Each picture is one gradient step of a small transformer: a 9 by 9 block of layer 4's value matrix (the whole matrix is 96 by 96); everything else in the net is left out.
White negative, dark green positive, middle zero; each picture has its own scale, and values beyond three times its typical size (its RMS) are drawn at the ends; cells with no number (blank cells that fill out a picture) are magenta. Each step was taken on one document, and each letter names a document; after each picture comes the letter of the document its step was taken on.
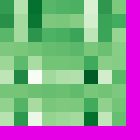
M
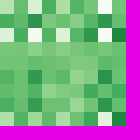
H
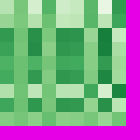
H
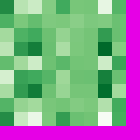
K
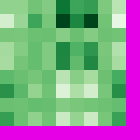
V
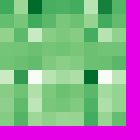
M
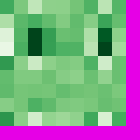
K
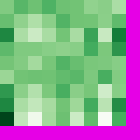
K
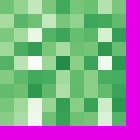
K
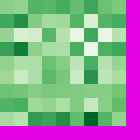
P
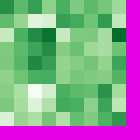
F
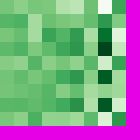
H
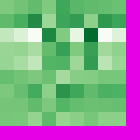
P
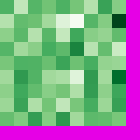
M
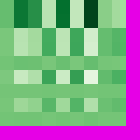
V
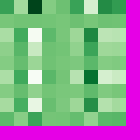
M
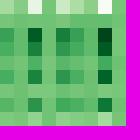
H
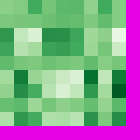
M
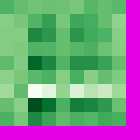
V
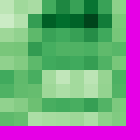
V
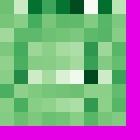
M
